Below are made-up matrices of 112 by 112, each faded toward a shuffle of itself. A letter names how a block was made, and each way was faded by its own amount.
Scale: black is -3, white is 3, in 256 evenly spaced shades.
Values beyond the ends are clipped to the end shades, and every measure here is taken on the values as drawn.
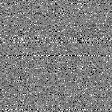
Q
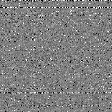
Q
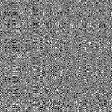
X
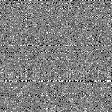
Q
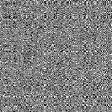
X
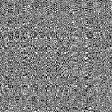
X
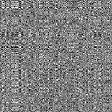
X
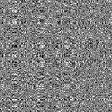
X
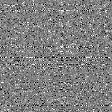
Q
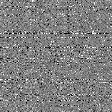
Q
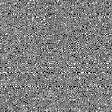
Q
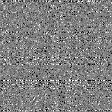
Q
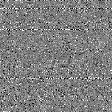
Q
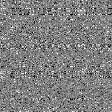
Q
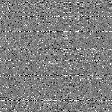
Q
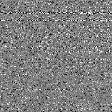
Q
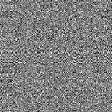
X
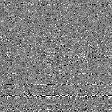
Q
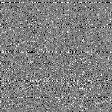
Q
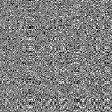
X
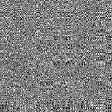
X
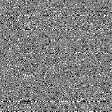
Q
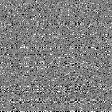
Q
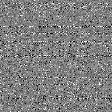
Q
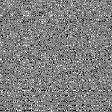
Q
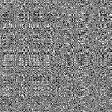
X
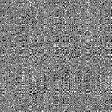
X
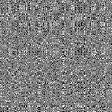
X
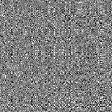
X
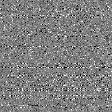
Q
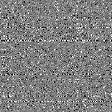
Q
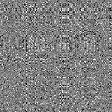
X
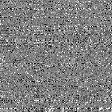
Q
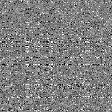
Q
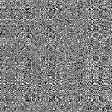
X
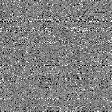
Q
